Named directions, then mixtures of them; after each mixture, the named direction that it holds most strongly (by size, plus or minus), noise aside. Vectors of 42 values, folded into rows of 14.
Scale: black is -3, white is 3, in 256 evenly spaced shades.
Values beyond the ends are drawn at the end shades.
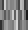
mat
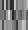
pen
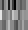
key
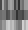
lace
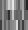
pen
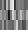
pen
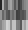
lace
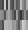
pen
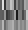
lace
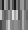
key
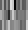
pen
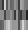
mat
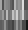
lace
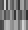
mat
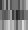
lace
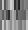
lace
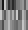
key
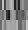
lace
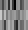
key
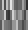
pen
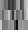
mat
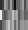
key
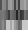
lace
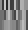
pen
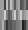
pen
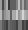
lace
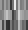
lace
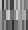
lace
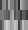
lace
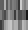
mat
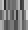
mat
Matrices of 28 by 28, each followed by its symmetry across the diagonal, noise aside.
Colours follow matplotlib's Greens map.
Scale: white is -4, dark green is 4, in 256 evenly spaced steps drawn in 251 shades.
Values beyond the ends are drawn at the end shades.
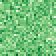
antisymmetric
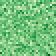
neither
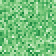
neither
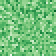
antisymmetric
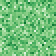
antisymmetric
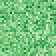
neither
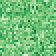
neither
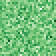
antisymmetric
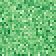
neither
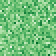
neither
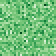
neither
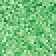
antisymmetric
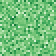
antisymmetric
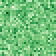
antisymmetric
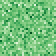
neither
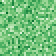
antisymmetric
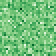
antisymmetric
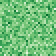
neither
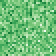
neither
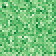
antisymmetric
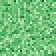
neither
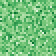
antisymmetric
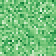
antisymmetric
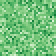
antisymmetric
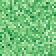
neither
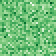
neither
